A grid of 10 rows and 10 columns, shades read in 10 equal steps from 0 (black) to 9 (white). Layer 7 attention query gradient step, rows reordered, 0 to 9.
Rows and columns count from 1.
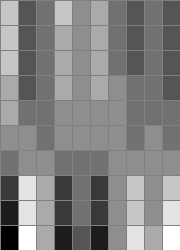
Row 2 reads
7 3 4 6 5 6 4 3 4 3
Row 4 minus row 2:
-1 0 0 0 0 0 1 1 0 0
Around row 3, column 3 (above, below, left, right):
4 4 3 6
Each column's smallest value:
0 3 4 1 3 1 4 3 4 3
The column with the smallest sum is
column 6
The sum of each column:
45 51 47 44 45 43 47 48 46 49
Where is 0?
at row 10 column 1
